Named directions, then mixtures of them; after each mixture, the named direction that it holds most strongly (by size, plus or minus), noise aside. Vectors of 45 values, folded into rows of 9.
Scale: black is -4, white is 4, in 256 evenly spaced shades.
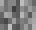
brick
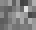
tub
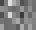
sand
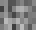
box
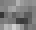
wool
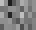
sand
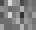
sand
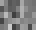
box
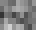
wool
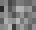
box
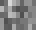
box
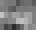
wool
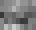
wool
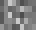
sand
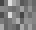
sand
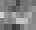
wool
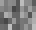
brick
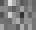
sand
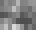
wool
